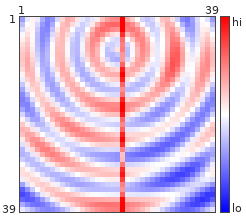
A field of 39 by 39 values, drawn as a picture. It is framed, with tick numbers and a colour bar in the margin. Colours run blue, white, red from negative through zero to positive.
Odd lines: column 21. Rings: centred on the top middle. Ninth with the lowest average: bottom right.
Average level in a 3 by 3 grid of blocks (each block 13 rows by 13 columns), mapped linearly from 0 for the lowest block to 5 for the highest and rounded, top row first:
3 5 4
3 4 2
3 3 0
